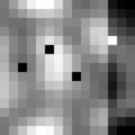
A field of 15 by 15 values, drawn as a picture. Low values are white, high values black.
Calmest part: bottom middle. Seam: vertical, 80% of the way across, the right part higher. Lone odd cells: 4, 3 higher and 1 lower than their neighbours. Stripes: none.
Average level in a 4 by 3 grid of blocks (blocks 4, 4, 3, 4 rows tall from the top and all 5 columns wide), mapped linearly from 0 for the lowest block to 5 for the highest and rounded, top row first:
1 1 5 / 2 0 2 / 1 1 5 / 1 1 4
